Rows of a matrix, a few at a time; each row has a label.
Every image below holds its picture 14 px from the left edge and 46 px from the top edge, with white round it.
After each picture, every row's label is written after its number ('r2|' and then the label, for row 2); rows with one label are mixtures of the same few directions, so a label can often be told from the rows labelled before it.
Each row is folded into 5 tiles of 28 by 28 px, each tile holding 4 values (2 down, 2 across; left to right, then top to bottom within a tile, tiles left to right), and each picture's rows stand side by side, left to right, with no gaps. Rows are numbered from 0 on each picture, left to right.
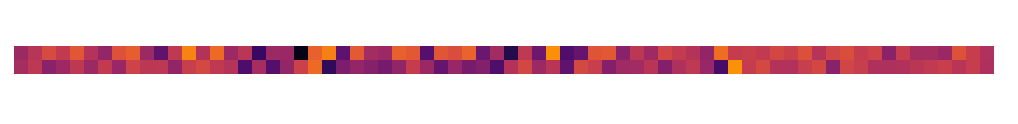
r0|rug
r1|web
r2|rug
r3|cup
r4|rug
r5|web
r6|web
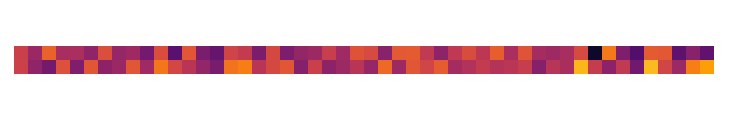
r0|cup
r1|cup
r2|rug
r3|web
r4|cup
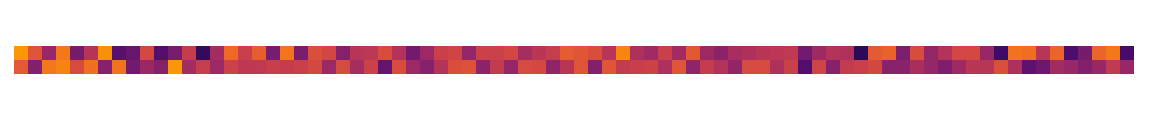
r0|rug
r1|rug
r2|rug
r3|cup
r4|rug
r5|web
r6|rug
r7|rug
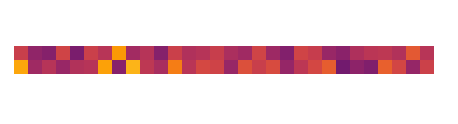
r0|web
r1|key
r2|cup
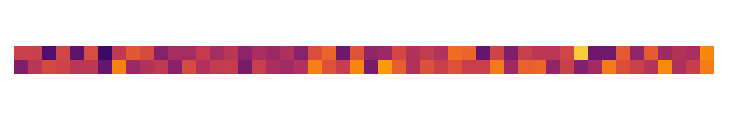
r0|web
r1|web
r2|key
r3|key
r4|rug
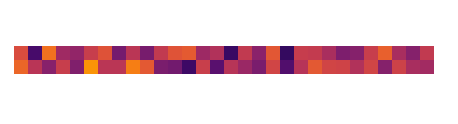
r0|cup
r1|cup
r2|rug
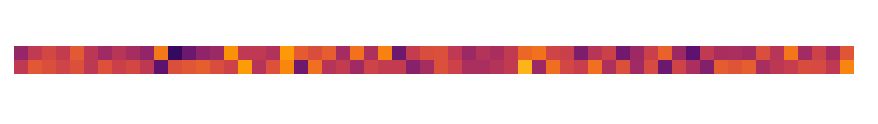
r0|key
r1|rug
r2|web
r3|web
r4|rug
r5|cup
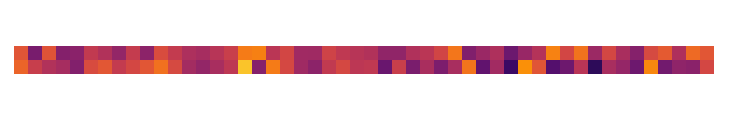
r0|cup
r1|web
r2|web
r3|cup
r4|key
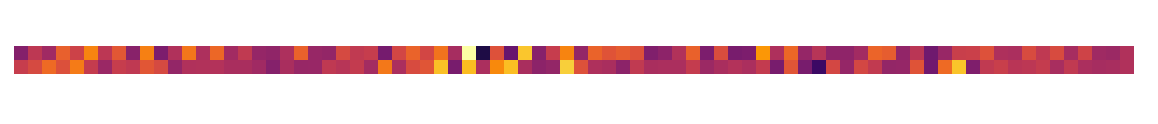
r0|cup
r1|web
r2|rug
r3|key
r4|rug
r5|key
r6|key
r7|web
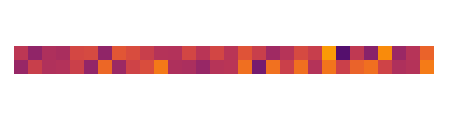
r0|rug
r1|web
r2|key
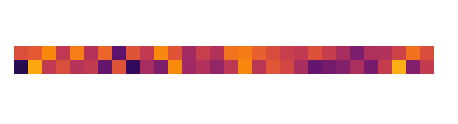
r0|web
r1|web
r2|key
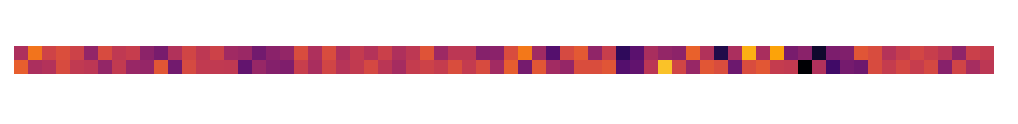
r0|rug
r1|web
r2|key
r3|rug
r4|cup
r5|web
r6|web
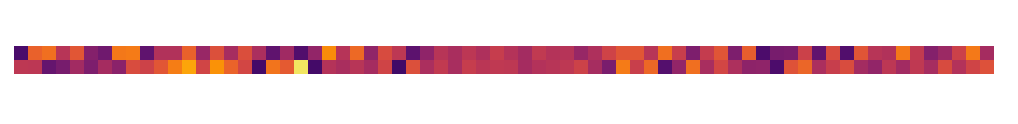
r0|rug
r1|key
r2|web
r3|web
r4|cup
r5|cup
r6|rug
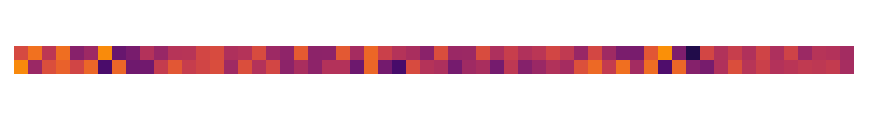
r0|rug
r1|key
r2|key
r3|key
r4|rug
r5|key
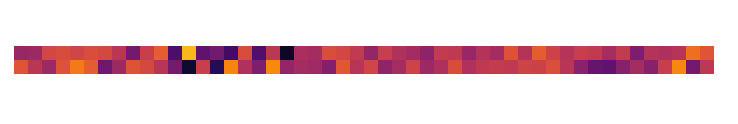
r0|cup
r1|cup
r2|cup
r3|web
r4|key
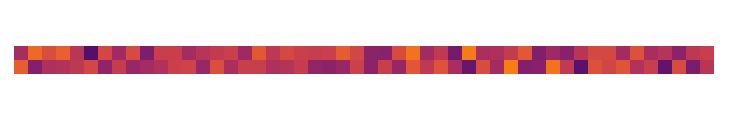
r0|rug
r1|cup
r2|rug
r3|cup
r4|web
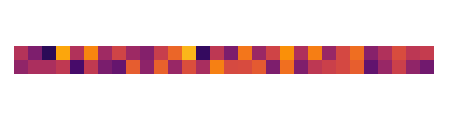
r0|key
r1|key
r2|cup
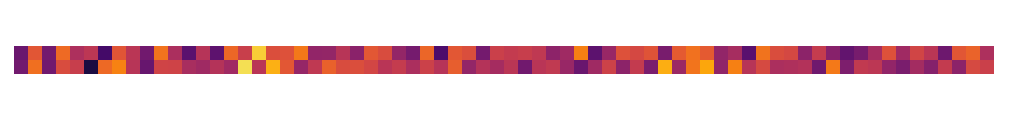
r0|key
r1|web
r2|rug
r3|rug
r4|rug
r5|key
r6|rug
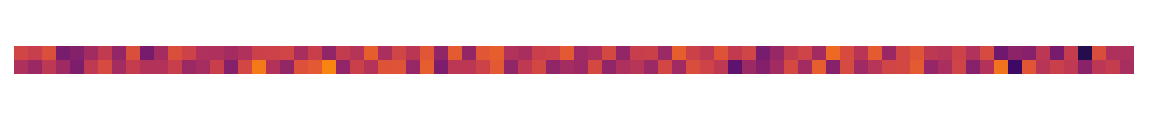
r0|cup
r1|key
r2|cup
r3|cup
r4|rug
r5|key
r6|cup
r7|web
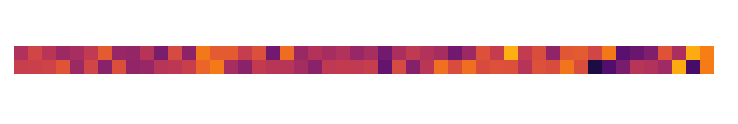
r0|rug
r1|cup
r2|web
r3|cup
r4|key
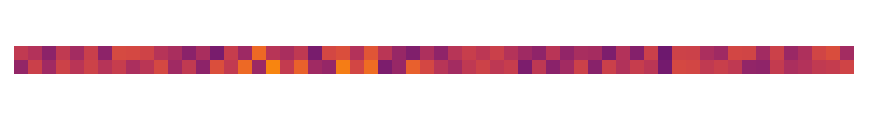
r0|web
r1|web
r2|cup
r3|web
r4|web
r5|rug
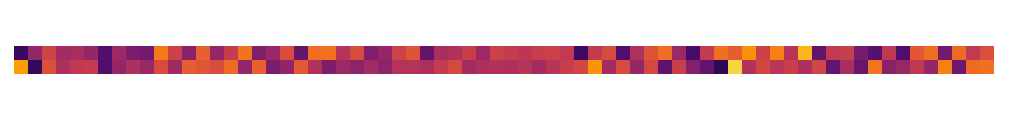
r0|web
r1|rug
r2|rug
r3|rug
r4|rug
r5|web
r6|rug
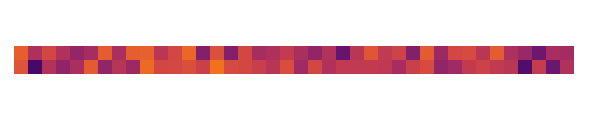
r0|key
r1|key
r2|rug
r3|web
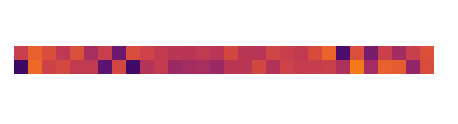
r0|web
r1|key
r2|key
